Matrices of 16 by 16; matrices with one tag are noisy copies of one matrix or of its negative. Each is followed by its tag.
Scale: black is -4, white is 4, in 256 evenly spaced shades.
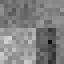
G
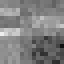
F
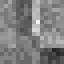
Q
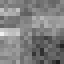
F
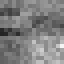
F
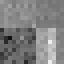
G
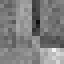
Q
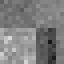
G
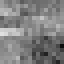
F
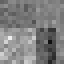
G
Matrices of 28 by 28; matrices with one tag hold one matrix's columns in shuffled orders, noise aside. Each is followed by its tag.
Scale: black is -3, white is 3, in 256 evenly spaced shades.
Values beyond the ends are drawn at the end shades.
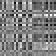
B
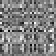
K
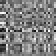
K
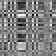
B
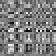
K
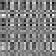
B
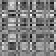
B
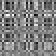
B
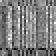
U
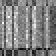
U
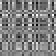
B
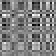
B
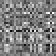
K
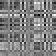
B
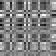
B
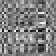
K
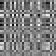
B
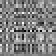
K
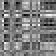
B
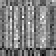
U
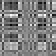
B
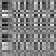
B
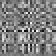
K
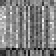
U
